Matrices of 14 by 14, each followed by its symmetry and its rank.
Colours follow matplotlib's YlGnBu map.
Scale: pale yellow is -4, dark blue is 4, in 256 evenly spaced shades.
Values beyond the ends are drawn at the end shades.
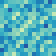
symmetric, full rank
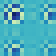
symmetric, rank one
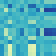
antisymmetric, rank two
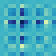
symmetric, rank one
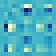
antisymmetric, rank two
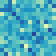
symmetric, full rank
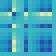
symmetric, rank one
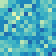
symmetric, full rank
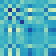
symmetric, rank two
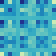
symmetric, rank two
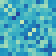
symmetric, full rank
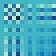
symmetric, rank one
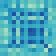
symmetric, rank two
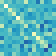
symmetric, full rank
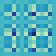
symmetric, rank one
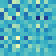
antisymmetric, rank two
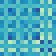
symmetric, rank two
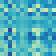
antisymmetric, rank two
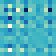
antisymmetric, rank two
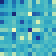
symmetric, rank two
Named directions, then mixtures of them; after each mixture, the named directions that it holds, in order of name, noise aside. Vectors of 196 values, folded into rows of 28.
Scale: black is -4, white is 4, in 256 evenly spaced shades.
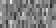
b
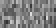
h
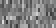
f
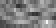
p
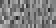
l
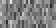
b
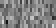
b, f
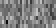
b, f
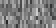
b, f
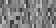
f, l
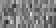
h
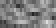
p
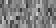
f, l
